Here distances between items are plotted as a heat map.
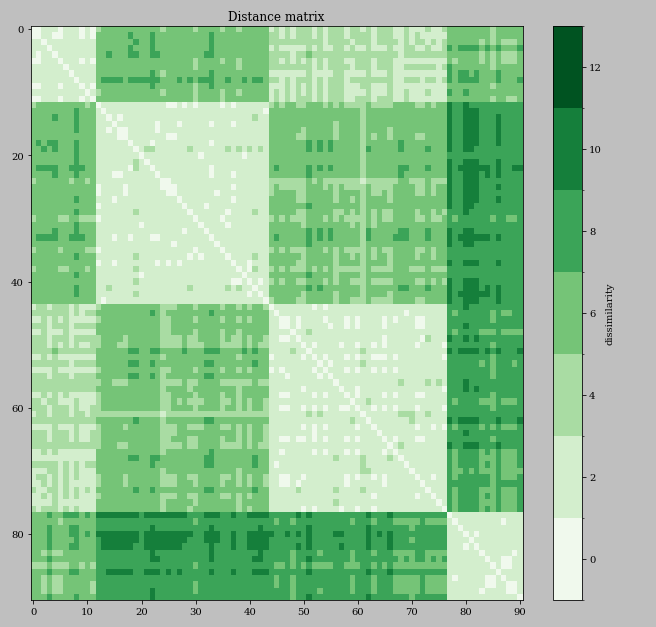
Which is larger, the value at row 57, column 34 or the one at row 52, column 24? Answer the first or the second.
the first
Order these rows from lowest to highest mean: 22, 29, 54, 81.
54, 29, 22, 81
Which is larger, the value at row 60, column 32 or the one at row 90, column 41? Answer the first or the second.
the second
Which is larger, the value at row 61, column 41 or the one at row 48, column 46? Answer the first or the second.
the first
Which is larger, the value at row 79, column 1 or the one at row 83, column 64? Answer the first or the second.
the second
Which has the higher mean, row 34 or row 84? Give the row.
84
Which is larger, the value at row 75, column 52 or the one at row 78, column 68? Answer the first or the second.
the second
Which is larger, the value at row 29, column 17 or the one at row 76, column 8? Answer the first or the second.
the second
